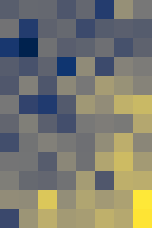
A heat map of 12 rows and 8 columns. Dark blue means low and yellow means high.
Ninth with the highest average: bottom right. Grain: fine. Ninth with the lowest average: top left. Slope: up to the bottom right. Average level on the scale: 50%. Mirror symmetry: none.
